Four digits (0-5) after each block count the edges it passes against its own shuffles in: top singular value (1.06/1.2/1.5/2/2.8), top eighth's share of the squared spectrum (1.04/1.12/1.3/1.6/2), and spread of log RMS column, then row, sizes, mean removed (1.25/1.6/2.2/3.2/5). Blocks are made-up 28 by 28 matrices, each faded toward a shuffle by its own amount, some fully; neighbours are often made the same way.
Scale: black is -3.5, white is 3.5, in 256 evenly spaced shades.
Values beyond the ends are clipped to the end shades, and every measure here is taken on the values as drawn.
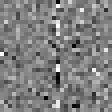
2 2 2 0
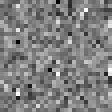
1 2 1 0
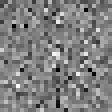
1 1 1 0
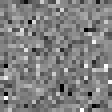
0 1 0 0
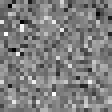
0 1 0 0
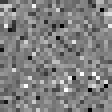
0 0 0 0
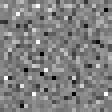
0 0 0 0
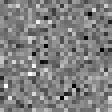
0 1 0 0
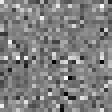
3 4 1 1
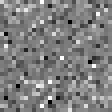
1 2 0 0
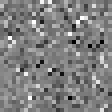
0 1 0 0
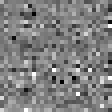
3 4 1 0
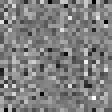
3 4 2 2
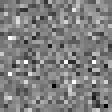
2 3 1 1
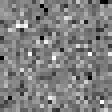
0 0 0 0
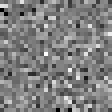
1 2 1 0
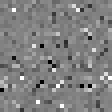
1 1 0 1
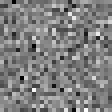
0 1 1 0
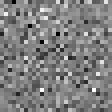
2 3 0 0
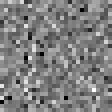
2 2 0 0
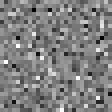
1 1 0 0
